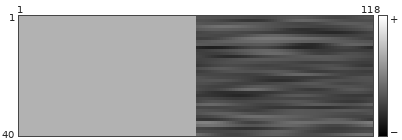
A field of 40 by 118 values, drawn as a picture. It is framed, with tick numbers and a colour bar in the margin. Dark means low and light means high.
The table splits into one row of 2 panels. Panel 1,1: high, flat. Panel 1,2: low, streaked across.
